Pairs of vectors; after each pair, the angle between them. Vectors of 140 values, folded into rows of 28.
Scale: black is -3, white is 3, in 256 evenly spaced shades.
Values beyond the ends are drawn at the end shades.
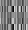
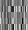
nearly parallel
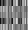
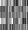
nearly opposite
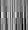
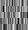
orthogonal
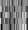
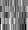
nearly opposite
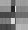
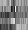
nearly parallel
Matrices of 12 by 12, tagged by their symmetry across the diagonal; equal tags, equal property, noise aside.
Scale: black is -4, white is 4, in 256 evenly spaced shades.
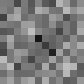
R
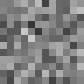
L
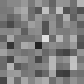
L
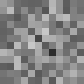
R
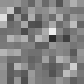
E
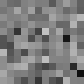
E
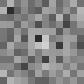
R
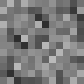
R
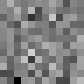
E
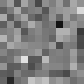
L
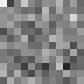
E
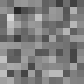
L
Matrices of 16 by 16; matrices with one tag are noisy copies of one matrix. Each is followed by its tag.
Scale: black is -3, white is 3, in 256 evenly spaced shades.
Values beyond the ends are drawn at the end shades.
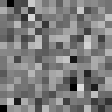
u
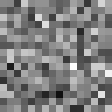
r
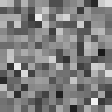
r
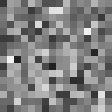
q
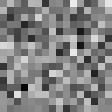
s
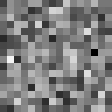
q
